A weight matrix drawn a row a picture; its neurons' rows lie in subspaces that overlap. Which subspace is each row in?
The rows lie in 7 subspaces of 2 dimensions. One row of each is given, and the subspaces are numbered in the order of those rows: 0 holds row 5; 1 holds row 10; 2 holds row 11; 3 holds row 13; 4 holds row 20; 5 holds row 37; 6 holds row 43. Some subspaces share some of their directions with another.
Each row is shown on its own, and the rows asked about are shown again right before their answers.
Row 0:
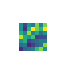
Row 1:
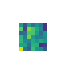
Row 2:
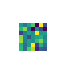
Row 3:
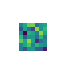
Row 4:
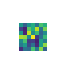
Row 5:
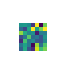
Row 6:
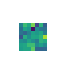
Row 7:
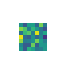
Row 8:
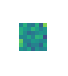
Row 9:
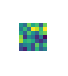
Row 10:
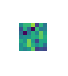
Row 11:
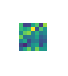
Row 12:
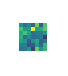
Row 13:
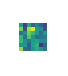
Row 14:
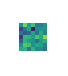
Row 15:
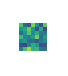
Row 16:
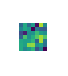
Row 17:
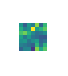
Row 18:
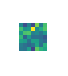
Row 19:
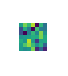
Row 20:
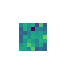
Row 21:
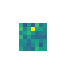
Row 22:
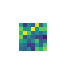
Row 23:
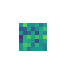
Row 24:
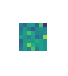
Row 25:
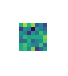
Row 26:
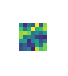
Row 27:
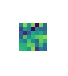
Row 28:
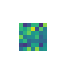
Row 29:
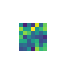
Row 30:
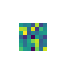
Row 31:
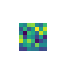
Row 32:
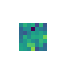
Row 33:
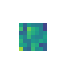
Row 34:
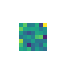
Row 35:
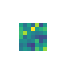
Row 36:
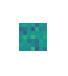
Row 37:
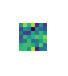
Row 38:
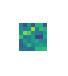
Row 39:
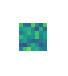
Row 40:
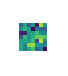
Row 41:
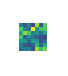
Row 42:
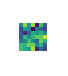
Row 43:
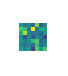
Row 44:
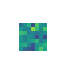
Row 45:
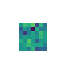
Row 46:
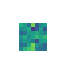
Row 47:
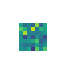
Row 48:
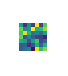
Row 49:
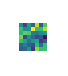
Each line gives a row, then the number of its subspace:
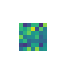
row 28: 2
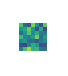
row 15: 2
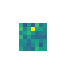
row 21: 3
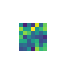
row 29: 5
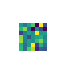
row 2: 0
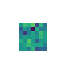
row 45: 1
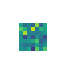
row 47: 6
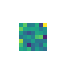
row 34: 4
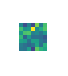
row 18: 5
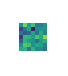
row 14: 0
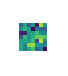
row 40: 5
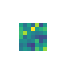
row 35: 5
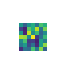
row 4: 6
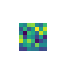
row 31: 1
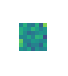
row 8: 4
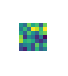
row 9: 1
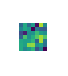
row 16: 5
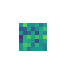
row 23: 0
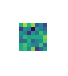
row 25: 5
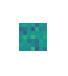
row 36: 6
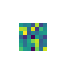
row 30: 6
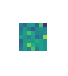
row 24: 4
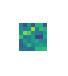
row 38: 4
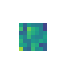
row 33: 3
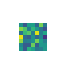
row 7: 0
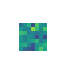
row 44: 2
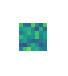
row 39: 2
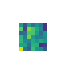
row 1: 3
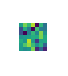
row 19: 1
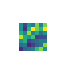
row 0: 6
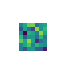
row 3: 1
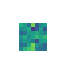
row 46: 2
